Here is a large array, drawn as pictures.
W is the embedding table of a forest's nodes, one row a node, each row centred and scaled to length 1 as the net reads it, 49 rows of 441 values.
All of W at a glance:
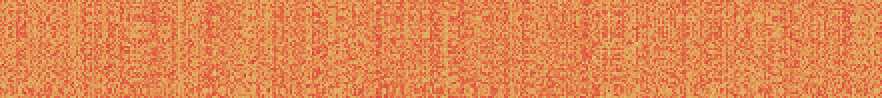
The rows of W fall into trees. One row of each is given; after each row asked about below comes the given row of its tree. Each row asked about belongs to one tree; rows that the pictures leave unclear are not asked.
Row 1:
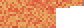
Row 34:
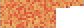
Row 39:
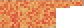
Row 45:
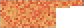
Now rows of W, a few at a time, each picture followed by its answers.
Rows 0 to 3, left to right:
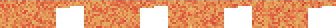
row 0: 45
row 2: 39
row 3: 34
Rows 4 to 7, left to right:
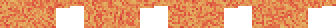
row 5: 39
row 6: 39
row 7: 34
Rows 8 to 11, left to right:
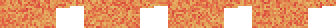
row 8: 1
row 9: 1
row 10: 1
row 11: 39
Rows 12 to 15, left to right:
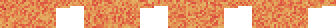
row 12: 45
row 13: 39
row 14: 39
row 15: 1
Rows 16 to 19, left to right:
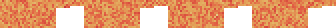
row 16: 39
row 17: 39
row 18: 39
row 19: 1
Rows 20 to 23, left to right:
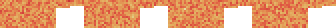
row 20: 1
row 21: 34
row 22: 45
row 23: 1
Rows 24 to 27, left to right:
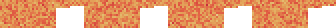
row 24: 39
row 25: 1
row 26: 1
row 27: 39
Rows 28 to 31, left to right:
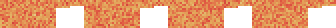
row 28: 45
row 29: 39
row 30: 1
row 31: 1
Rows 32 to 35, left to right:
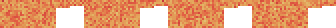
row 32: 39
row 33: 45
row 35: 39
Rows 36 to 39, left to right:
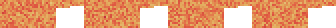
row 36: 1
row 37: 1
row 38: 34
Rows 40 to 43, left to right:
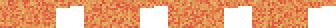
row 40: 39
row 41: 1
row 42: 34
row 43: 34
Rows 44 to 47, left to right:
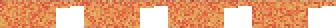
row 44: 45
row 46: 45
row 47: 34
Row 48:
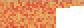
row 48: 1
